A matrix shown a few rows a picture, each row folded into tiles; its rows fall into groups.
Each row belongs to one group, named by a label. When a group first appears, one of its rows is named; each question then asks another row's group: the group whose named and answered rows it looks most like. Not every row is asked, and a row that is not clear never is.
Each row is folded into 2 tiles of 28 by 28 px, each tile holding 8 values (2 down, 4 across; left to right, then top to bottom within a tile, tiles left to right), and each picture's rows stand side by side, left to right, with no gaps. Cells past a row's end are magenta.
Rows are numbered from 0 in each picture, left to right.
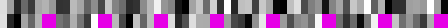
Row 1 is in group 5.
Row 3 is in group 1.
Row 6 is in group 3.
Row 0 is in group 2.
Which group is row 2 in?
2
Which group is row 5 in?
5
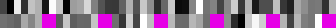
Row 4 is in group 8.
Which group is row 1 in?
3
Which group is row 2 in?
5
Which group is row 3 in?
1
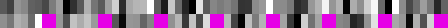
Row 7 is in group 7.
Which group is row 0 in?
5
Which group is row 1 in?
1
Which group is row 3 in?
7
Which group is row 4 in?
2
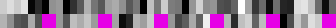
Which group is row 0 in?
8
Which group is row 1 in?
1
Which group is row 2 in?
2
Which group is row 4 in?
5
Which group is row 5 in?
5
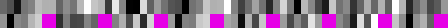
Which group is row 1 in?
3
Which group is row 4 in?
7
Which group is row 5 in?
8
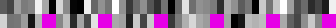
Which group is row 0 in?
3
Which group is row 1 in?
7
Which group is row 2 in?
7
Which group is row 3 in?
5
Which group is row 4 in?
2
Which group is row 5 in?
8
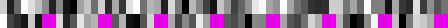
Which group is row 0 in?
3
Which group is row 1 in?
1
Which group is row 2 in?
3
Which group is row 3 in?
8
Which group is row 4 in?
3
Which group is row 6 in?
3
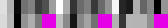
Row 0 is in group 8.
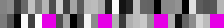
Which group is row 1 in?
3
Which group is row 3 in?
8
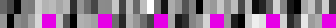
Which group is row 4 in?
8
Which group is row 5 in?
1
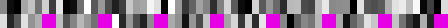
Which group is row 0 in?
1
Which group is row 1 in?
1
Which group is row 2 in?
3
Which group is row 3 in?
7
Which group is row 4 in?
7
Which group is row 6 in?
8
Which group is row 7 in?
8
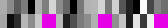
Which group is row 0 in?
2
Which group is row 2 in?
7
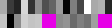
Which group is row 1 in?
3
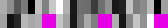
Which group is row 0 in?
2
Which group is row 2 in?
5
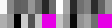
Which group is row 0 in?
7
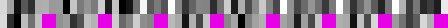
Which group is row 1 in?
3
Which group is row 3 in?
7
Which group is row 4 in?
3
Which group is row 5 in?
7
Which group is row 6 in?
7
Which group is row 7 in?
8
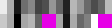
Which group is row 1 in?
5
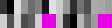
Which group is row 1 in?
2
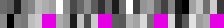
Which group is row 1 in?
7
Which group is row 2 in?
5
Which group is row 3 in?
1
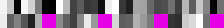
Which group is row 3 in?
5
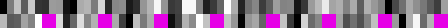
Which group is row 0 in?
5
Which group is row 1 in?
1
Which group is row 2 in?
2
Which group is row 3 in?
5
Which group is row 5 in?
2
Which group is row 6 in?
3
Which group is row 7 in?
5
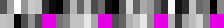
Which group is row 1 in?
5
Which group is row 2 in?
5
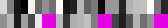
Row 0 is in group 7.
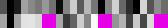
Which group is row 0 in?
1
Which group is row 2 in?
7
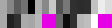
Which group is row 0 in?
2
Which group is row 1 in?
2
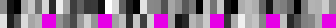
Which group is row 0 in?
1
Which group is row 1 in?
8
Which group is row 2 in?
7
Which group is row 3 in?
2
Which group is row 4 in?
5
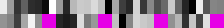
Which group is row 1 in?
3
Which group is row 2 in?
1
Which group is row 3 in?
7
